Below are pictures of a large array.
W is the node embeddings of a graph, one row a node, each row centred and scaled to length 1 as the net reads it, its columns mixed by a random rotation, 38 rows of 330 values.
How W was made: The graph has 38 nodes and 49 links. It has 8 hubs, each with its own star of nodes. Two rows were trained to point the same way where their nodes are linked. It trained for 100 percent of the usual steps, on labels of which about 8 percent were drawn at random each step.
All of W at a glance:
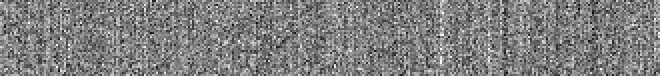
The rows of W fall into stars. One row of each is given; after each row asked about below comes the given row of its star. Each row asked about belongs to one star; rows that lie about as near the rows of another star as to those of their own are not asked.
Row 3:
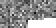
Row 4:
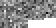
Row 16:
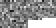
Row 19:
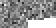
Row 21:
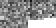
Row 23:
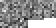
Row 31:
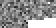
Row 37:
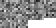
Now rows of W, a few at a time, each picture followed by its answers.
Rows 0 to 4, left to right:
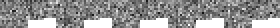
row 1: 23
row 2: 4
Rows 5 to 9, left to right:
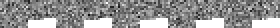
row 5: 37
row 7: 4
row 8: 23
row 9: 16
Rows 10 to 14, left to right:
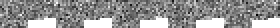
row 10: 3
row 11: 23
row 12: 16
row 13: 23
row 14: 19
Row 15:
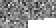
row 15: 16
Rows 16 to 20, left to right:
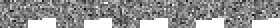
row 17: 37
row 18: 23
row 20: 21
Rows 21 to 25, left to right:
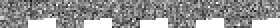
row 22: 3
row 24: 3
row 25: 16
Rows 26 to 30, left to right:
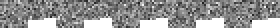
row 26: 37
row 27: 21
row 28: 3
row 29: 31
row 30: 3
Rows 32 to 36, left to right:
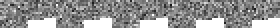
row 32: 31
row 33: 16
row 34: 19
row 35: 19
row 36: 19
